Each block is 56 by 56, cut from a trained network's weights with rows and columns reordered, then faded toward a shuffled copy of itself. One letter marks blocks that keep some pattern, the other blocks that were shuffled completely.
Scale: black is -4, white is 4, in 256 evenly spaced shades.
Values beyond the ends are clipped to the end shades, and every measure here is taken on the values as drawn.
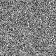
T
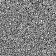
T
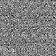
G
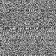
G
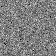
T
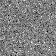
T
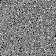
T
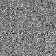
G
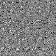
G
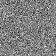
T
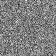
T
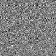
G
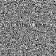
G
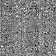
G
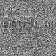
G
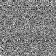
G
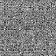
G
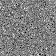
T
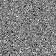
T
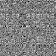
G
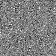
T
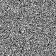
T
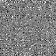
G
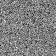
T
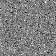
T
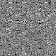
G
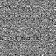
G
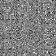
G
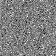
T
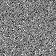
T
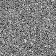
T
